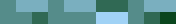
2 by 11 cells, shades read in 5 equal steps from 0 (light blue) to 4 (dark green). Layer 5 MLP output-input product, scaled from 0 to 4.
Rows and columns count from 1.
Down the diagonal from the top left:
2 2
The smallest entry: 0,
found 2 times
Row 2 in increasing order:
0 0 2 2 2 2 2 2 3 3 4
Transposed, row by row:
2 2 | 1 2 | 1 3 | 2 2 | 1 2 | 1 2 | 3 0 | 3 0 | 2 2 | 1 3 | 1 4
